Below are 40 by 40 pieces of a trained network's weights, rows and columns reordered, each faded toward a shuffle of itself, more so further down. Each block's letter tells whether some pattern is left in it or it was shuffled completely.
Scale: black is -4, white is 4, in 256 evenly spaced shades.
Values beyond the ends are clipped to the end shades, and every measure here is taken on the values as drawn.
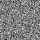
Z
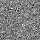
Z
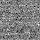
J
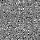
J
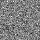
J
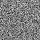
Z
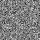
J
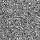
J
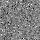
Z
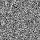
J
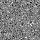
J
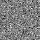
J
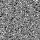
J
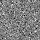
Z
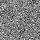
Z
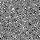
Z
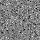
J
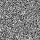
Z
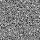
J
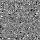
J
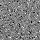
Z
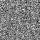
J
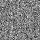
J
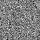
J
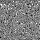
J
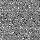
J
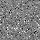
Z
